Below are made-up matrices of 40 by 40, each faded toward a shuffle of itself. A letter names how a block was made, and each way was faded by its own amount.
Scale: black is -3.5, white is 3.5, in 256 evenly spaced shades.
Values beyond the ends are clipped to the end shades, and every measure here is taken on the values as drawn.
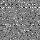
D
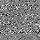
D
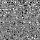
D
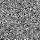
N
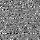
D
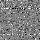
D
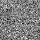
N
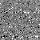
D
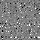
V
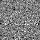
N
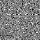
N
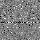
D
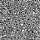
N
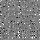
V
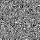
N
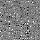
V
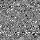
D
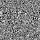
N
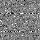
D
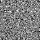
N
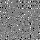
V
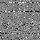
D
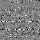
D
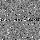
D
